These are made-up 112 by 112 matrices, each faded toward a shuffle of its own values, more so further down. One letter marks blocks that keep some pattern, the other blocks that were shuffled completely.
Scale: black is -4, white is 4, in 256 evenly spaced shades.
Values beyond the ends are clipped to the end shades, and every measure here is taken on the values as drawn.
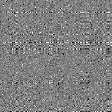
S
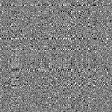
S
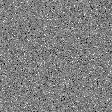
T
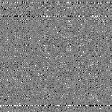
S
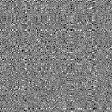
S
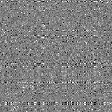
S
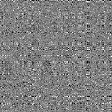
S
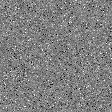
T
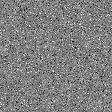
T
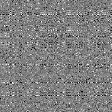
S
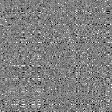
S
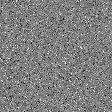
T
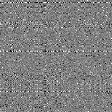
S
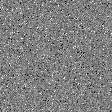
T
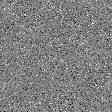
T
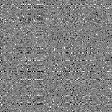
S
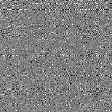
S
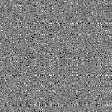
S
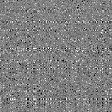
S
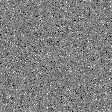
T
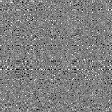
S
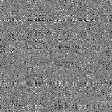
S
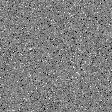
T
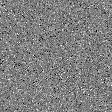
T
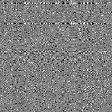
S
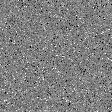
T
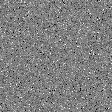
T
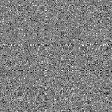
S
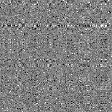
S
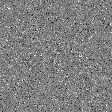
T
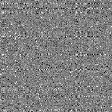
S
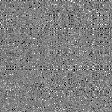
S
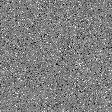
T
